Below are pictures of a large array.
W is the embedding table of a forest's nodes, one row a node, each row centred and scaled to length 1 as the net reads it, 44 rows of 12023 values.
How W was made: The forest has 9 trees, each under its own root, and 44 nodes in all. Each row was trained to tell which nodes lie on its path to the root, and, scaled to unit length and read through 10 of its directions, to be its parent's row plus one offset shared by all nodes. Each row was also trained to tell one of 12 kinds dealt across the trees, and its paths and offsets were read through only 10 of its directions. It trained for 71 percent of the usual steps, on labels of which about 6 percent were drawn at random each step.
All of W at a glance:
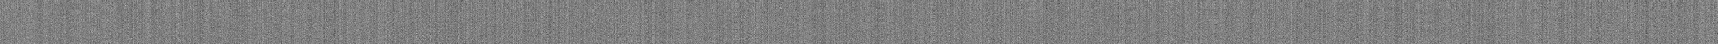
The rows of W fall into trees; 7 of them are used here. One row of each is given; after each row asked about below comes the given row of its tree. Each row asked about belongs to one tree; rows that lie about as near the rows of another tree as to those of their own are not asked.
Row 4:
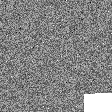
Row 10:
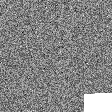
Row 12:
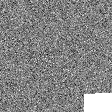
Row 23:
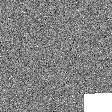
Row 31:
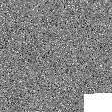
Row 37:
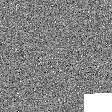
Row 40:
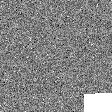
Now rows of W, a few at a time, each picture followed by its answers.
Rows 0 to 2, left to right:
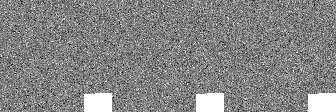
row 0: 10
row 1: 31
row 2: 37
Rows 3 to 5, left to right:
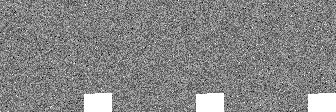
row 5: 31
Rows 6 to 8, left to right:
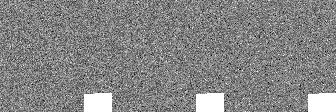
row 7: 4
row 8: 4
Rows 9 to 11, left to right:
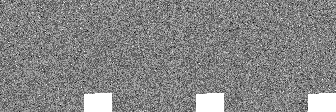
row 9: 10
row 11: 37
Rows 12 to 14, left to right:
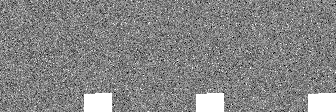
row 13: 37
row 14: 10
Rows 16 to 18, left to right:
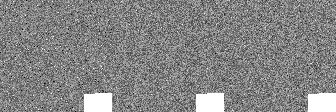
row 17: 40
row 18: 10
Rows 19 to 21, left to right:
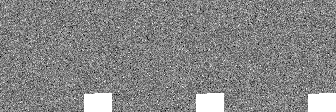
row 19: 4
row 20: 4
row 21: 40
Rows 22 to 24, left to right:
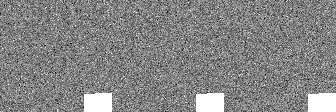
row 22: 12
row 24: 37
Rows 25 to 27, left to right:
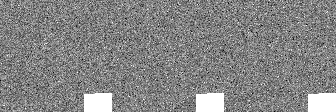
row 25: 4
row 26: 40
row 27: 23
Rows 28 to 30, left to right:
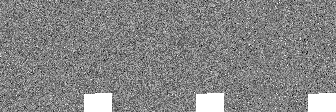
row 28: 37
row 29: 12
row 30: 31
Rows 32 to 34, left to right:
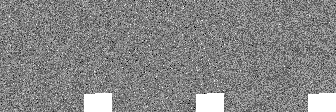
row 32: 40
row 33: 37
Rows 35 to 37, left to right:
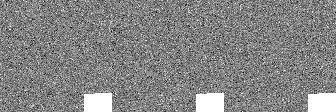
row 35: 31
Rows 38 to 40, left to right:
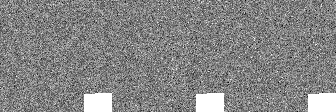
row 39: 23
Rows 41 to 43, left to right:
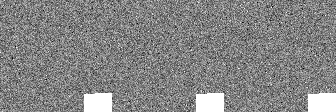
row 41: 4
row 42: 40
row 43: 31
